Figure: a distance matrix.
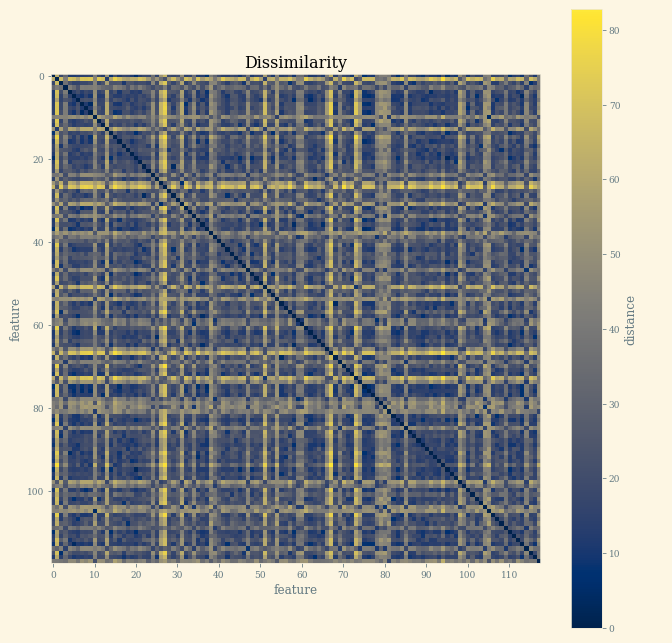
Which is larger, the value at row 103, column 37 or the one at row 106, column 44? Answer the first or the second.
the second
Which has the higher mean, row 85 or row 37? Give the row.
85
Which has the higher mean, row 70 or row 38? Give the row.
38
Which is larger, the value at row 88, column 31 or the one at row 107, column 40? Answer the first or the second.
the first
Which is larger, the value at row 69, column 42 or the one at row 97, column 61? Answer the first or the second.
the first
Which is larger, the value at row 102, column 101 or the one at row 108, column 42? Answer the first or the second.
the first
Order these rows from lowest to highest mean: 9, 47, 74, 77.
77, 9, 47, 74
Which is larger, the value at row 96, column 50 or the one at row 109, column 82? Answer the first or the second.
the second
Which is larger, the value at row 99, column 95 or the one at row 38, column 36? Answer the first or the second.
the second
